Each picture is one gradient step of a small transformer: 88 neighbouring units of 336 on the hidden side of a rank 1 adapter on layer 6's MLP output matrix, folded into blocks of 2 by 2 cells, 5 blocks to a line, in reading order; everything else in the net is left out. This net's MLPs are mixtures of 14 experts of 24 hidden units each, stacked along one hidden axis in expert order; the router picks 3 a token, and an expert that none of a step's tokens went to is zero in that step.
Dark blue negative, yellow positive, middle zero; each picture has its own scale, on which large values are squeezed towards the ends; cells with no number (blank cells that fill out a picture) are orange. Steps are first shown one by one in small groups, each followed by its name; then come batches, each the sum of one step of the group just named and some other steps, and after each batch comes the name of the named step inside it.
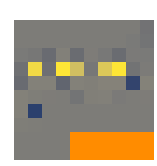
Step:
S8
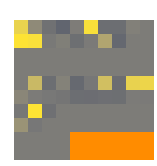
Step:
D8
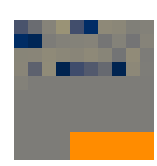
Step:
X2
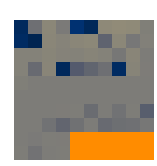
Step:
X2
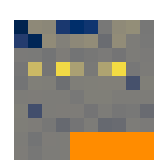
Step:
S8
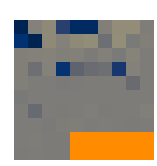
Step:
X2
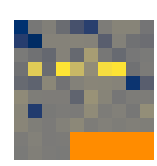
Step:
S8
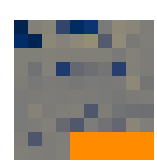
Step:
X2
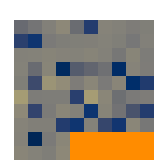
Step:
X2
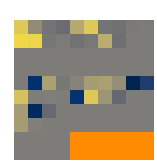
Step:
D8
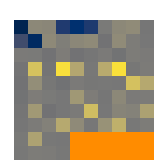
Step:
S8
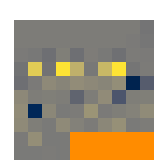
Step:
S8
